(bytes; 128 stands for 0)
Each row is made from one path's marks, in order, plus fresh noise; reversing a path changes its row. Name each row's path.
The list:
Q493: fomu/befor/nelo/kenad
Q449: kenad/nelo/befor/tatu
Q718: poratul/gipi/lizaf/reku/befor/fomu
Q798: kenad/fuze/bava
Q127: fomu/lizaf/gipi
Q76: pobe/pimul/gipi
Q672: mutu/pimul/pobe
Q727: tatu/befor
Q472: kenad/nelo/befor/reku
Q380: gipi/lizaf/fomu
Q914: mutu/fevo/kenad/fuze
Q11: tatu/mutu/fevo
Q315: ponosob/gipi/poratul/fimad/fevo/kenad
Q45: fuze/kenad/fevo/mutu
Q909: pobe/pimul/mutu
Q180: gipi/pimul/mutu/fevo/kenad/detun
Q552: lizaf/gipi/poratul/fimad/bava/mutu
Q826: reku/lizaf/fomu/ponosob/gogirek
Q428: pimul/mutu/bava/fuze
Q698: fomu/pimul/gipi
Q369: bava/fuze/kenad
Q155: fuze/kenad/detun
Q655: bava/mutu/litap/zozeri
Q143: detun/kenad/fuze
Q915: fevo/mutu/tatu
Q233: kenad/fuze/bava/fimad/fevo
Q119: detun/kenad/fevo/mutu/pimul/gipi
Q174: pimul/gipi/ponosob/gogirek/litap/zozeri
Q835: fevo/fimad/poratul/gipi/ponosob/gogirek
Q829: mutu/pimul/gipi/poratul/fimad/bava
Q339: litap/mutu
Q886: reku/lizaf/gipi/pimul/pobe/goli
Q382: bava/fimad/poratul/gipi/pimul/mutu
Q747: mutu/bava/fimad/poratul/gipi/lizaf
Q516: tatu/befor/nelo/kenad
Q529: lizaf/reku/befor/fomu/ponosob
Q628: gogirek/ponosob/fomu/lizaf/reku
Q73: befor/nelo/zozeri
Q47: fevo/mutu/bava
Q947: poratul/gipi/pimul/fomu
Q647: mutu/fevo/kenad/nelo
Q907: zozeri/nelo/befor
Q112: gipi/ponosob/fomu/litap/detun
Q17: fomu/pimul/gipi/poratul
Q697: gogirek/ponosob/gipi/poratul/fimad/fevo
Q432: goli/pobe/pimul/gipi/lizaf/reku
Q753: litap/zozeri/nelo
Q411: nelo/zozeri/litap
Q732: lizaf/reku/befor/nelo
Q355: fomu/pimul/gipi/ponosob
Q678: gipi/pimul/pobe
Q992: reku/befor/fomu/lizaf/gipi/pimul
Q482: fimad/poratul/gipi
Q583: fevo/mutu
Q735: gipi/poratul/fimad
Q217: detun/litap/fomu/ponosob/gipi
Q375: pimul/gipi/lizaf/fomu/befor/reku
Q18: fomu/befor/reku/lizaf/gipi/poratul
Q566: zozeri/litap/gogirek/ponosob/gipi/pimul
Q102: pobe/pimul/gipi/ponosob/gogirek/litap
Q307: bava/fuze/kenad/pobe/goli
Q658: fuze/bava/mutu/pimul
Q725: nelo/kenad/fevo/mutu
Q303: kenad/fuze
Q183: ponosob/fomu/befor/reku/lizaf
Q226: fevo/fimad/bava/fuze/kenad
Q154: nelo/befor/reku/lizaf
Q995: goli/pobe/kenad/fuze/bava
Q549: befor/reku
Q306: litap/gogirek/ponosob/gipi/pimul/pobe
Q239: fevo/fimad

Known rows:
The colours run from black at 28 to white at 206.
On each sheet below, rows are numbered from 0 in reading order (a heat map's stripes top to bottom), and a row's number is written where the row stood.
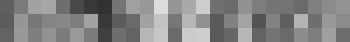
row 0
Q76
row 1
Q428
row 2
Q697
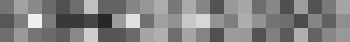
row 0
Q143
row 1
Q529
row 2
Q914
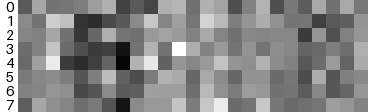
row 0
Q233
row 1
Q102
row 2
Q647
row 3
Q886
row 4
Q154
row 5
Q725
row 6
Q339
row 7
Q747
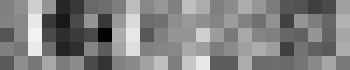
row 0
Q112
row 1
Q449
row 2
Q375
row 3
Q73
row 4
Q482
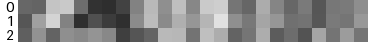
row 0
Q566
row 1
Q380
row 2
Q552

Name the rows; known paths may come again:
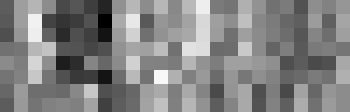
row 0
Q127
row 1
Q183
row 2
Q718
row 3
Q835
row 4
Q411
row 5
Q886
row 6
Q226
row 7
Q428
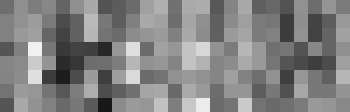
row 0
Q315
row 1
Q180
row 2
Q155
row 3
Q529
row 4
Q112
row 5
Q449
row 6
Q11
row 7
Q747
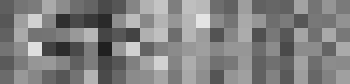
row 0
Q382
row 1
Q380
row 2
Q233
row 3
Q727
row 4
Q658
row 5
Q303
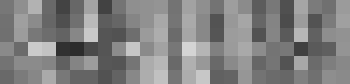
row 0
Q915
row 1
Q143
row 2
Q914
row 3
Q102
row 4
Q583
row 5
Q119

